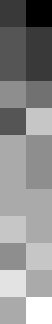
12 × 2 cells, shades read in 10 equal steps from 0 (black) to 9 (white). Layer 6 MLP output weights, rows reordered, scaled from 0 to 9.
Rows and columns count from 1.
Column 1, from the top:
2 3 3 5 3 6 6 6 7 5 8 6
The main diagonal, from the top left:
2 2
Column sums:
60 59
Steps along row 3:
down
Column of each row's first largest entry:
1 1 1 1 2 1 1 1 1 2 1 2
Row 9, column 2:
6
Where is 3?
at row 2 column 1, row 3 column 1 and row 5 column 1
